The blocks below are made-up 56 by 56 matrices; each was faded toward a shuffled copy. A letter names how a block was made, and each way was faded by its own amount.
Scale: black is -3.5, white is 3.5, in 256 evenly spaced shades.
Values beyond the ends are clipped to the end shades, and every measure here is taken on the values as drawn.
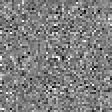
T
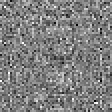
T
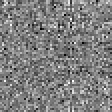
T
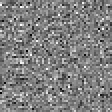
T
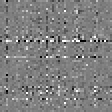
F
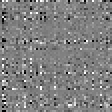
F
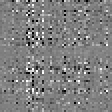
F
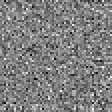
T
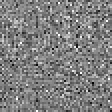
T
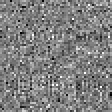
T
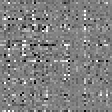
F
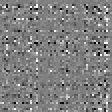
F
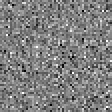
T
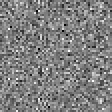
T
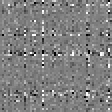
F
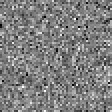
T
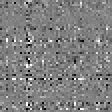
F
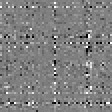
F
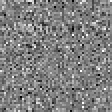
T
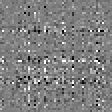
F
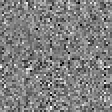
T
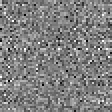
T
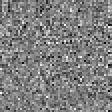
T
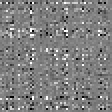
F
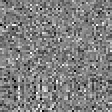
T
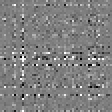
F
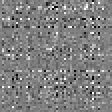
F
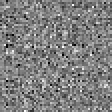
T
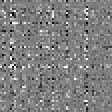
F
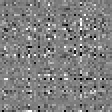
F
